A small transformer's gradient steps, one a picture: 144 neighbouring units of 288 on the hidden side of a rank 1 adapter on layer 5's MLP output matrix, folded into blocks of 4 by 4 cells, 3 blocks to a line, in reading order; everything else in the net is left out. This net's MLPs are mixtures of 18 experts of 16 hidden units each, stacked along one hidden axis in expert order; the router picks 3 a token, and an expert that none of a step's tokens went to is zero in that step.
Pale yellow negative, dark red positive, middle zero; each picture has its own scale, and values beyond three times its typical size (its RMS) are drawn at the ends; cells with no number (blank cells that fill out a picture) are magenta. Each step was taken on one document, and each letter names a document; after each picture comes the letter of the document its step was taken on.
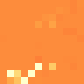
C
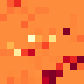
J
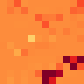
J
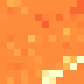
J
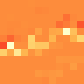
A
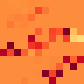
A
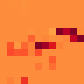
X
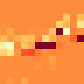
X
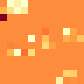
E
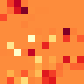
J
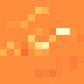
A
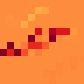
A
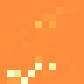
C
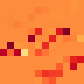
A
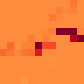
X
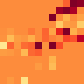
X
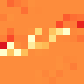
A
